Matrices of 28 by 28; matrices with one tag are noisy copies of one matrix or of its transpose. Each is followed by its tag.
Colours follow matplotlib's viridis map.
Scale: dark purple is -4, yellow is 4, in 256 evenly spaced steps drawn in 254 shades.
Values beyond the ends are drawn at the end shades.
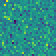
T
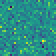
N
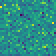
T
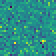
N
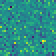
N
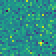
N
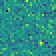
N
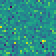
N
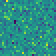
T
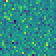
T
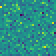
T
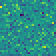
T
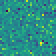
N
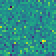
N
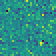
N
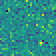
N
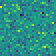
T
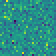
T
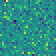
T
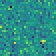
N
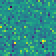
N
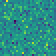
T
